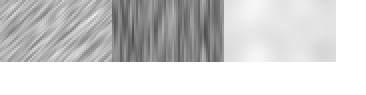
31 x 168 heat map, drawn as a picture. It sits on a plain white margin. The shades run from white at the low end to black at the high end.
It is made of 1 by 3 panels. Panel 1,1: low, slanting up to the right. Panel 1,2: middling, streaked downward. Panel 1,3: very low, smooth, faint in contrast.
